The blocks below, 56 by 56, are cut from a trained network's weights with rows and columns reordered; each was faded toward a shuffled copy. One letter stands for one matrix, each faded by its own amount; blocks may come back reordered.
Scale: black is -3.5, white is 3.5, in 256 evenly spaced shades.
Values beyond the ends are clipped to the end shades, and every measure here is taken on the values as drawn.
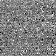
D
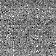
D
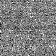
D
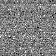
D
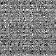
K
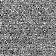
D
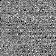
D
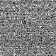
D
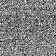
D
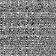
K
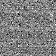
D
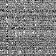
K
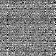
K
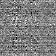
K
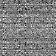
K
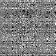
K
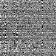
K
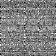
K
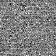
D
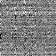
K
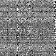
K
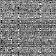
K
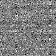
D
